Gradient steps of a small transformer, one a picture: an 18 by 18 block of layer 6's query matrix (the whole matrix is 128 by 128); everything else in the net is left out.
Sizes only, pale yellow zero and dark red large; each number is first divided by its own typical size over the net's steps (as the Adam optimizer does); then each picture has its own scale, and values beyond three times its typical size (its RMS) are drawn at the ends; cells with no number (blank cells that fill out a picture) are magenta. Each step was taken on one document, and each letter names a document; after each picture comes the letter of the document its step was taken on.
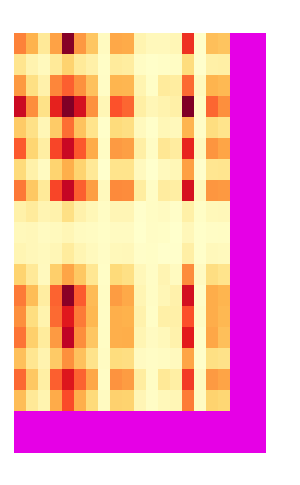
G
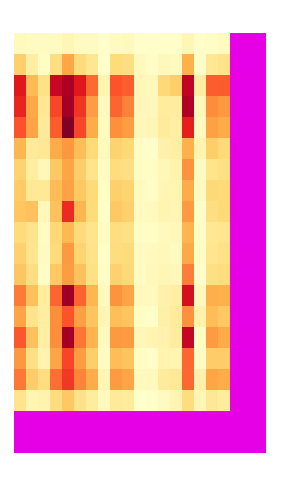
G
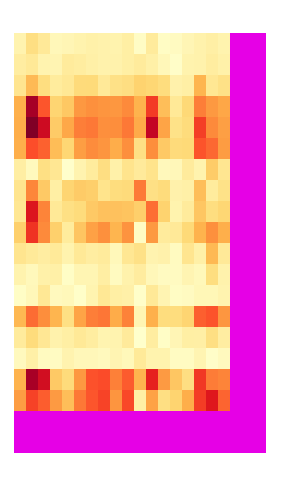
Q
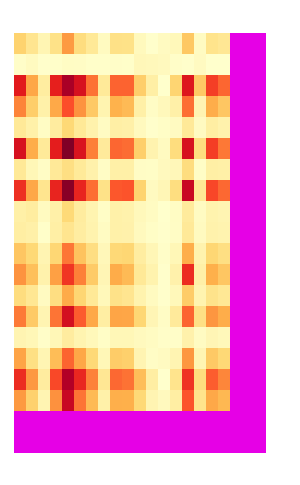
G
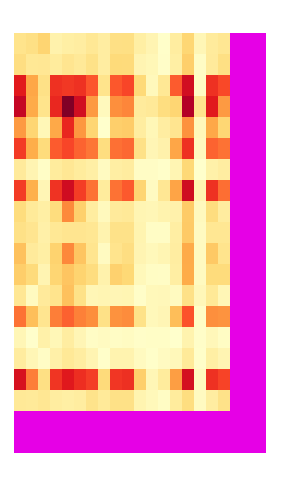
G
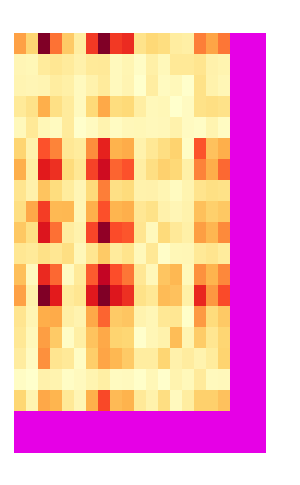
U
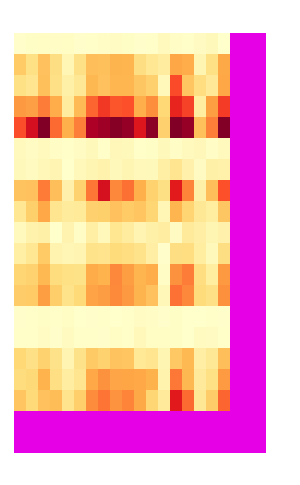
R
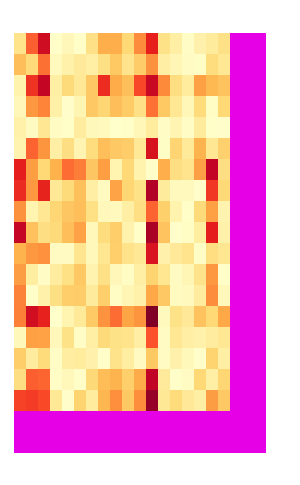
Q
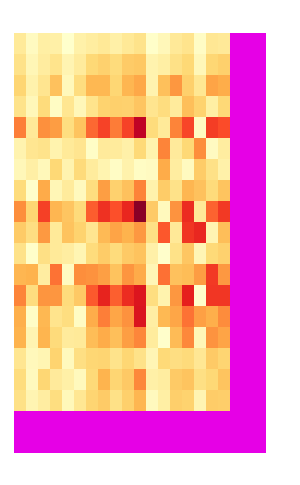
R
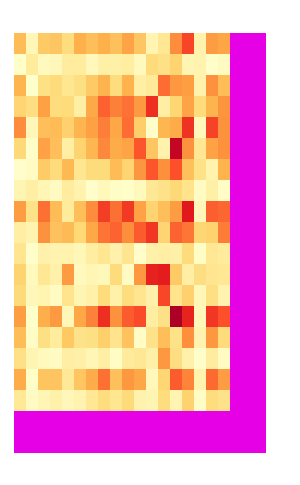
R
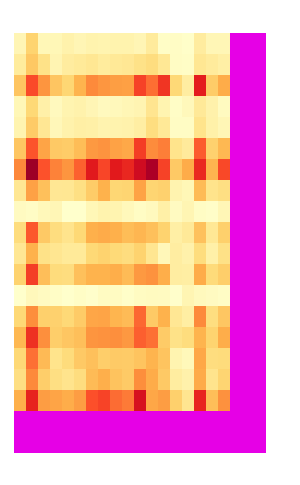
Q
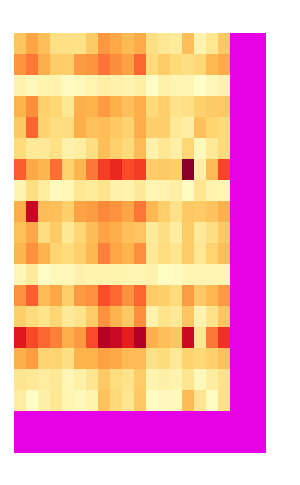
Q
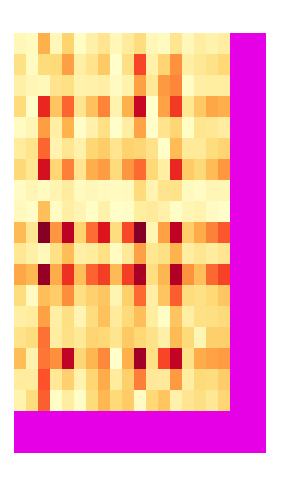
R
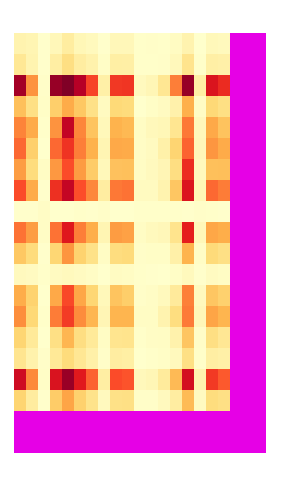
G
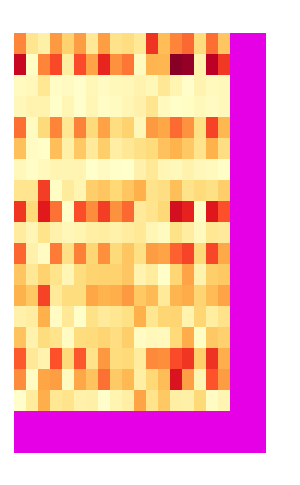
R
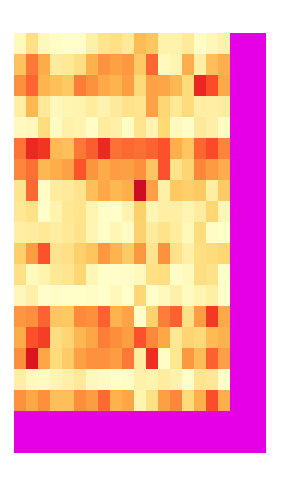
Q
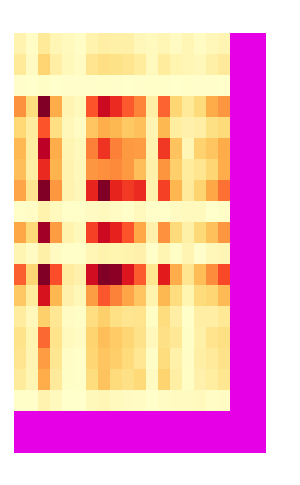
U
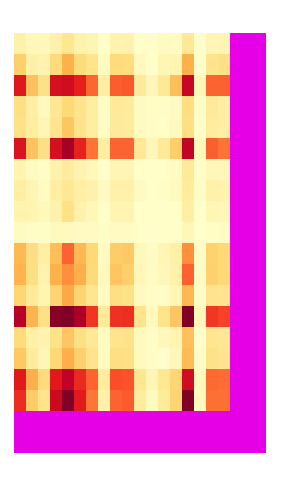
G
